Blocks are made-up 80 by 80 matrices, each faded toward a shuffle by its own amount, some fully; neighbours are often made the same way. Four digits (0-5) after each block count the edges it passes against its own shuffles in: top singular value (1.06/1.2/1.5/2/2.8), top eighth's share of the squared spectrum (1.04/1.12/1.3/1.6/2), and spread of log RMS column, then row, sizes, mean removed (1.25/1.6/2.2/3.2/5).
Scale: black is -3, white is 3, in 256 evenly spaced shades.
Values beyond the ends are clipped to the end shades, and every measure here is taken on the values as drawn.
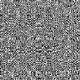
4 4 2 2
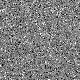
0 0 0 0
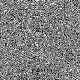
3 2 0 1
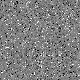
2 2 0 0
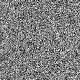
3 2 0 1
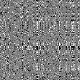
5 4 3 2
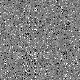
3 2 1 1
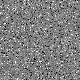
2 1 0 0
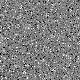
2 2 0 0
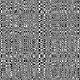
5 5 4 3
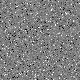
0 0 0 0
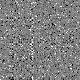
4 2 1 0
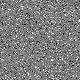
2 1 0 0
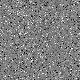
1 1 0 0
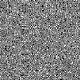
4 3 1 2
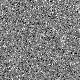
0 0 0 0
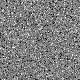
0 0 0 0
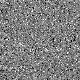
2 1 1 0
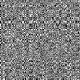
5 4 3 3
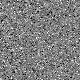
0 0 0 0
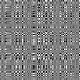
5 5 4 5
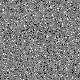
2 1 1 0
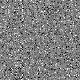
3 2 1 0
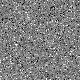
1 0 0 0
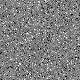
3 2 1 0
